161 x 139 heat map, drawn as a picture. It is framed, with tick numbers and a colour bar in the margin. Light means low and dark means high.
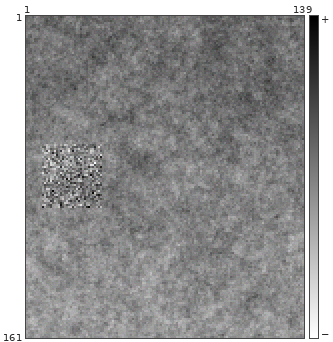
Odd patch: rougher, in the middle left. Stripes: none. Average level on the scale: 50%. Slope: up to the top. Odd rows or columns: none.
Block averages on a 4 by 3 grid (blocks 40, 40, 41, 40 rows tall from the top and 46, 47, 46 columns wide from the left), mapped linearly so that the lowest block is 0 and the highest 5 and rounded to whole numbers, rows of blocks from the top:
445 | 234 | 222 | 001
